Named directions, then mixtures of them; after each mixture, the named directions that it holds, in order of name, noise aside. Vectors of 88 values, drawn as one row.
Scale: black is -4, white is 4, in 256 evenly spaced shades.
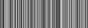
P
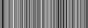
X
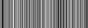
X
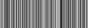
P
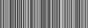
P, X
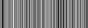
X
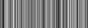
P, X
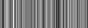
P, X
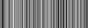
X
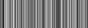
P, X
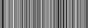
X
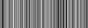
X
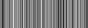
X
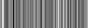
P, X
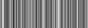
P, X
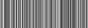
P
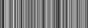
P, X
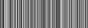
P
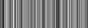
P, X
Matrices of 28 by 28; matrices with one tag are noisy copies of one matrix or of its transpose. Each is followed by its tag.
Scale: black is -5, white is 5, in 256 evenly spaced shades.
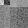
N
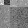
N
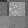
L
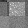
L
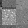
L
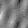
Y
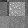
L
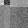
N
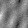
Y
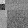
N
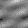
Y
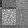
L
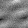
Y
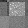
L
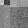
N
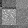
L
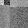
N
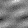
Y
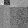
N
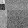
N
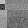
N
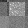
L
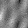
Y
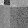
N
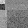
N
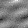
Y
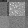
L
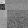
N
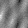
Y
